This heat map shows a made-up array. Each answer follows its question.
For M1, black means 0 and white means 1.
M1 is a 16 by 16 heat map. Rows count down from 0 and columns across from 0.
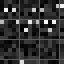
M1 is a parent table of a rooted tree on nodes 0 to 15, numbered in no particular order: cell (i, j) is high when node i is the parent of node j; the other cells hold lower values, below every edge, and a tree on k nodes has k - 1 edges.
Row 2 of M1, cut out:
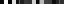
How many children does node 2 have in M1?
4
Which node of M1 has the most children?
5
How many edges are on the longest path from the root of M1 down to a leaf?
5
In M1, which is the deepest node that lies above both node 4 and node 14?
1
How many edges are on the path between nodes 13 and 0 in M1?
2
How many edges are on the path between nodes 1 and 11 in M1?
3
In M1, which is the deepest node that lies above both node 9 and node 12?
5
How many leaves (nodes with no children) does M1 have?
11
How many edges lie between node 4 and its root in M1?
4
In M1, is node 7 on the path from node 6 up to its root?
yes
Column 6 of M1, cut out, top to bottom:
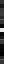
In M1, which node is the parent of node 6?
7
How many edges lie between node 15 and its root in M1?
2
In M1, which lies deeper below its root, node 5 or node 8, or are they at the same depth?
node 5
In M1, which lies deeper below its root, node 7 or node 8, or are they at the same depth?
node 7
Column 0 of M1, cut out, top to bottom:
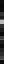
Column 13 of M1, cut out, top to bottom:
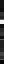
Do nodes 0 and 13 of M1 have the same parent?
yes
